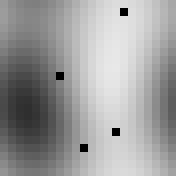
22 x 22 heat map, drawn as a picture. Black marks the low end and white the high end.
Lone odd cells: 4, each lower than its neighbours. Ninth with the lowest average: middle left. Roughest part: bottom middle.
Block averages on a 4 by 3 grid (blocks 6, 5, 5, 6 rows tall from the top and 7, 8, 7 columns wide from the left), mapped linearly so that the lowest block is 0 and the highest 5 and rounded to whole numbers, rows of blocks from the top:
355 / 154 / 044 / 144
